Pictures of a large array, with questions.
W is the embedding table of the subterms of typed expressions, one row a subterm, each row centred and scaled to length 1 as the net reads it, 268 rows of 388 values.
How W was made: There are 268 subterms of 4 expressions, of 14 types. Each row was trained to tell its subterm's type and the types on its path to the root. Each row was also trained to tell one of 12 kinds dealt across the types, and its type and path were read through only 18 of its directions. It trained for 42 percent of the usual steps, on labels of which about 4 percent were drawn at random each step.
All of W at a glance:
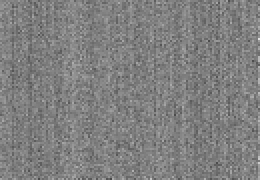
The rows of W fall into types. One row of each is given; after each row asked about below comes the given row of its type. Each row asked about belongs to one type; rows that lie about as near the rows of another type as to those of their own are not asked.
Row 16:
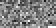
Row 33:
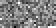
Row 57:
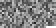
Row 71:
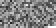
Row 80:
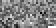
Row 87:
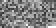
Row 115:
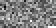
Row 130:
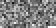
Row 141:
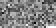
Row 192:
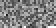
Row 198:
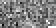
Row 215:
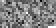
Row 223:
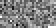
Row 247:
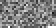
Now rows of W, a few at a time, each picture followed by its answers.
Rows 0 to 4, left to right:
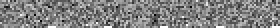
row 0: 141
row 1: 80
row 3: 141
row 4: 198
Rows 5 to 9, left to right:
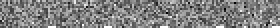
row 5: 215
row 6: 71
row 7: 223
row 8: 198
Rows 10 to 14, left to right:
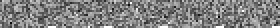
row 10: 192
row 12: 198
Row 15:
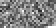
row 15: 71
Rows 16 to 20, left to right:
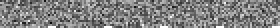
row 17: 87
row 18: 57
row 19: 16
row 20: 71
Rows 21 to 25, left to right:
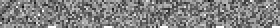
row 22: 57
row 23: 192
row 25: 215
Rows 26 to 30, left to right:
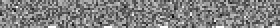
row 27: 80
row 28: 115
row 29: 87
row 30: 115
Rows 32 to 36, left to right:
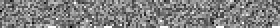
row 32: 115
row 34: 115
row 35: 87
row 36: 223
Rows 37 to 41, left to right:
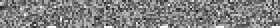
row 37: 33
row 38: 141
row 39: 198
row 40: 71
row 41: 198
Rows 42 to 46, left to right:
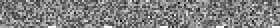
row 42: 130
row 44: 130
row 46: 247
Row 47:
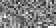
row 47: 223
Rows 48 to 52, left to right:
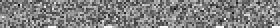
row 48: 130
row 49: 198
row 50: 198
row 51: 80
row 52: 87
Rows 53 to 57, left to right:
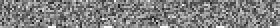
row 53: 141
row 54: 71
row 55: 87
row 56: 141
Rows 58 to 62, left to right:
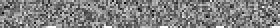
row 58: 33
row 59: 57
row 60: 33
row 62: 192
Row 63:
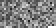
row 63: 215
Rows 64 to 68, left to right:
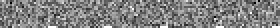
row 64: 141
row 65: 198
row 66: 223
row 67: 247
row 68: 223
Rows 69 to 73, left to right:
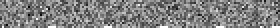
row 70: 115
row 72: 87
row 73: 141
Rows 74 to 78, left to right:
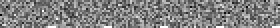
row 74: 247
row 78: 16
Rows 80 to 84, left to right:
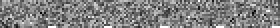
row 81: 71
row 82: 87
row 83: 198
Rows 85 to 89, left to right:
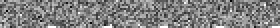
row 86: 71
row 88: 71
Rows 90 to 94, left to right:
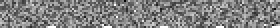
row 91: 247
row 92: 115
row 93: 130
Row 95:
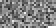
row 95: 215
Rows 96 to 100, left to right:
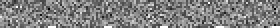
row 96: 223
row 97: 247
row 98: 215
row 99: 247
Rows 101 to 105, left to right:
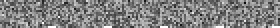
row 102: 192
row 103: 198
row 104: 247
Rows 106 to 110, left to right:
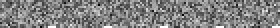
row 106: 215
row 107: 141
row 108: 198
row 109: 57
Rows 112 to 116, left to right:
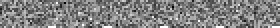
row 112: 87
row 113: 71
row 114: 130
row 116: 57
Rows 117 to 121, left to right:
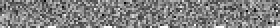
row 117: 115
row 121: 87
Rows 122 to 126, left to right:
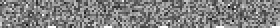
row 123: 115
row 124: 130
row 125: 192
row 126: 192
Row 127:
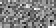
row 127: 141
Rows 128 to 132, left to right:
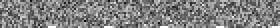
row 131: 87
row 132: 57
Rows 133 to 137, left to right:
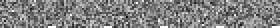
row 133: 130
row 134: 57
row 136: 141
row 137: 80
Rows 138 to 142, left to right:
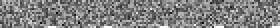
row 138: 115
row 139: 115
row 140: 192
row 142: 247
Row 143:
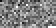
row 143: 16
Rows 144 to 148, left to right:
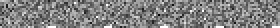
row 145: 198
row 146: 87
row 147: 115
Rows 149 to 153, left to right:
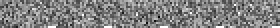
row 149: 247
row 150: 215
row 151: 57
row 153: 57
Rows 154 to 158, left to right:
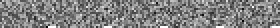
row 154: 215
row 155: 192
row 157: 80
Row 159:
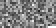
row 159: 192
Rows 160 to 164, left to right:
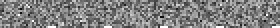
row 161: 215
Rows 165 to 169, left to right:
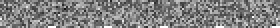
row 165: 130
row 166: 87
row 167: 198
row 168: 87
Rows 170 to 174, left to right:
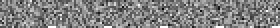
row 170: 215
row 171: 141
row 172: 87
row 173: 80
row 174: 80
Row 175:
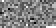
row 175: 71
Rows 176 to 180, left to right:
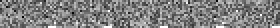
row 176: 223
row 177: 71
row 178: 198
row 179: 223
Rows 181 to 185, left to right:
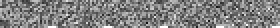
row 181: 71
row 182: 71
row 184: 223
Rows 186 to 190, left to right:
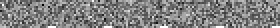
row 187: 80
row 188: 57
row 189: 33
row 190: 57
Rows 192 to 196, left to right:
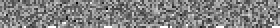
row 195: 192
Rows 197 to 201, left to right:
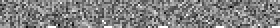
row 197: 115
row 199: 141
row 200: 80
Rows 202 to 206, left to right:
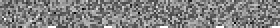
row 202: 192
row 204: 130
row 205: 80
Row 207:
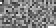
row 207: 215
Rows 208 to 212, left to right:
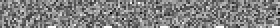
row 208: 33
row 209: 33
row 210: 223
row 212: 115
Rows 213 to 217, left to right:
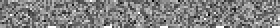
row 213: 57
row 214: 130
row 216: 223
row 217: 215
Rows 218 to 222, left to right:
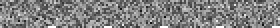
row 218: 130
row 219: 130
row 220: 215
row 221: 130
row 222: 215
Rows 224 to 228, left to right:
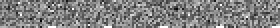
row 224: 141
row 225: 141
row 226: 247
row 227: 87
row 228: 130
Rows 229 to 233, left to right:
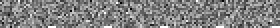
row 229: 16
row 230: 115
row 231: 215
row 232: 130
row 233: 80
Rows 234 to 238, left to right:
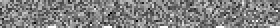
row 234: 198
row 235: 57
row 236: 57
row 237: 87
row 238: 115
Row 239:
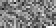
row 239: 57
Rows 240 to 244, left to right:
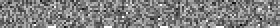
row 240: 141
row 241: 87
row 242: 16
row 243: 141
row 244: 33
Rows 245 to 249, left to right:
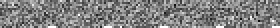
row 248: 87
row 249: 247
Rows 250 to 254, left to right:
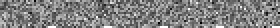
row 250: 57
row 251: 115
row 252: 130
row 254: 141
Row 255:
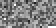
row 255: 198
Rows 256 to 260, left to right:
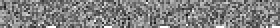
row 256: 71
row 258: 57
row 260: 115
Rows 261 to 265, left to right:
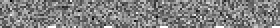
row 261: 198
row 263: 115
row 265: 192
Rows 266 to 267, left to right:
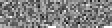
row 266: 198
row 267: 57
